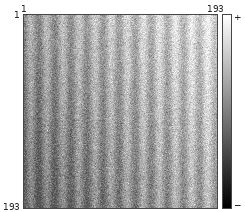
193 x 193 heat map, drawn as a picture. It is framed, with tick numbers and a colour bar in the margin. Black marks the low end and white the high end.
Slope: up to the top right. Ninth with the lowest average: bottom left. Stripes: upright, repeating 12 times. Ninth with the highest average: top right.
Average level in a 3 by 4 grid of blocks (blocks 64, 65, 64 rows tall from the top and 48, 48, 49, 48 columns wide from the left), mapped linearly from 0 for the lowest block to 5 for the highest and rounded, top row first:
2345
1234
0123
